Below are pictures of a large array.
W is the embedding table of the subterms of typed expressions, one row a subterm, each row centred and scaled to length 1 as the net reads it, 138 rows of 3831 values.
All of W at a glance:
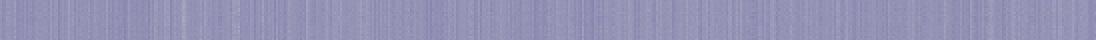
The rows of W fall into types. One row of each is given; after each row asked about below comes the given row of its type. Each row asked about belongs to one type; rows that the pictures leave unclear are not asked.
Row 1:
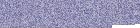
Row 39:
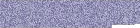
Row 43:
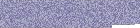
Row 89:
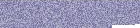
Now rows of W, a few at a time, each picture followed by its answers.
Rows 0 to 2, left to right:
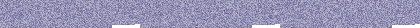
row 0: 1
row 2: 89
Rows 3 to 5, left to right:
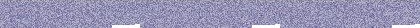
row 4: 39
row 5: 43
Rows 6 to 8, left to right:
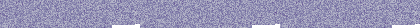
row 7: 89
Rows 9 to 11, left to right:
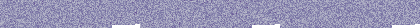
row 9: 89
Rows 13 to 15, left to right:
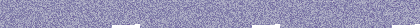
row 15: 43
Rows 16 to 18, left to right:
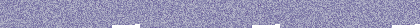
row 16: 89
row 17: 1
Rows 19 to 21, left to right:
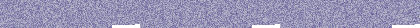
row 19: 89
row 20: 39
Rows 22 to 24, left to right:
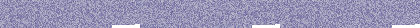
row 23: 89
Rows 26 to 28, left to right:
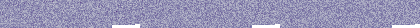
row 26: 89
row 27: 43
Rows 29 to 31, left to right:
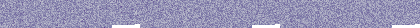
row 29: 1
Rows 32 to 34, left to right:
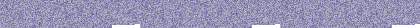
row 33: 39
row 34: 39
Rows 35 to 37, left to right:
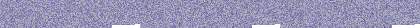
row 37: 1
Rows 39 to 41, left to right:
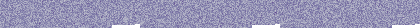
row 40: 89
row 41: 89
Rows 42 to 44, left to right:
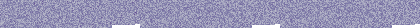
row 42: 89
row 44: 43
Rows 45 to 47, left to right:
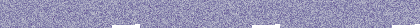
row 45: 43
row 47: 43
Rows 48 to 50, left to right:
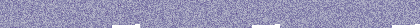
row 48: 1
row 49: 39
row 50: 43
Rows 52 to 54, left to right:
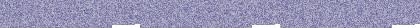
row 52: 1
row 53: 43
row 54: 39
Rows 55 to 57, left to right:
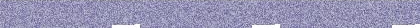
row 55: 39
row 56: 43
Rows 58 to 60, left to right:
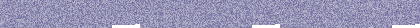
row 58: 89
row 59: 1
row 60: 89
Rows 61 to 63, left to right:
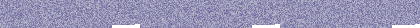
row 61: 1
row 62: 43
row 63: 89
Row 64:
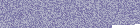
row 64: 1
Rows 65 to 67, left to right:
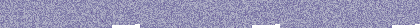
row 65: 1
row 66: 89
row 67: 89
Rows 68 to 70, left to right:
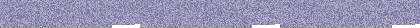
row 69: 43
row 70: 89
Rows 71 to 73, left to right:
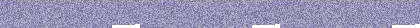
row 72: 89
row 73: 89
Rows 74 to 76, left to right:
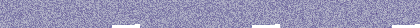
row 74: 1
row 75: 43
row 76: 39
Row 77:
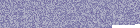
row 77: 1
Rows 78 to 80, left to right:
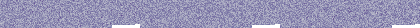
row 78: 39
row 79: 43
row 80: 43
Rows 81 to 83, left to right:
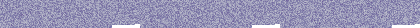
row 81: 1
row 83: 39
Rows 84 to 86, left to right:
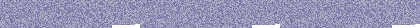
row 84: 43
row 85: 89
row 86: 43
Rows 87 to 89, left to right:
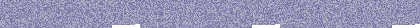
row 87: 43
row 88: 1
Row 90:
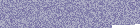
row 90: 43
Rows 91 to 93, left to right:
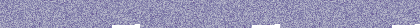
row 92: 39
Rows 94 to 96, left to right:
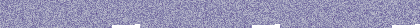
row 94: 39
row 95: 43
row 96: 43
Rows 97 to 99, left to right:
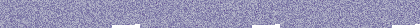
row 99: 39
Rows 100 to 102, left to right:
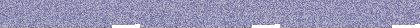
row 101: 39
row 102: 1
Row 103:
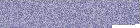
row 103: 1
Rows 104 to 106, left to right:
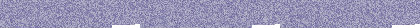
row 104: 43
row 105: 39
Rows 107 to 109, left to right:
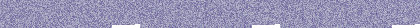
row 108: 43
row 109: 39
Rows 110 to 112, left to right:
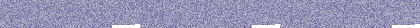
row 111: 39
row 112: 43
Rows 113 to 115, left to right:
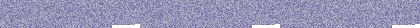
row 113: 43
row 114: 1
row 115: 89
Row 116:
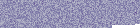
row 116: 89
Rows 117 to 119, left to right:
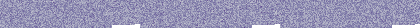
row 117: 43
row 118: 1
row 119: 1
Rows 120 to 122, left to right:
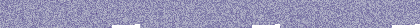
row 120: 39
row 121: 1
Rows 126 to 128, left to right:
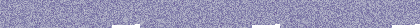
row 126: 39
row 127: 89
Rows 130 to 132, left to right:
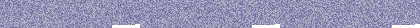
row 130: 1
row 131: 43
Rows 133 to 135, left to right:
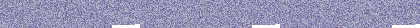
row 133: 43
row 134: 39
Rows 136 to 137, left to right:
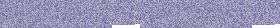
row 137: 43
